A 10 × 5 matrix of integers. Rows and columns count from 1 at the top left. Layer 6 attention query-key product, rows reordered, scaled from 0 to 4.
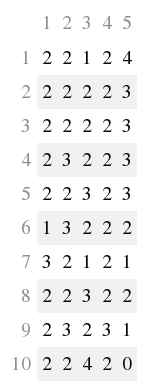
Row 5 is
2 2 3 2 3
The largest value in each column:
3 3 4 3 4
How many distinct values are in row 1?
3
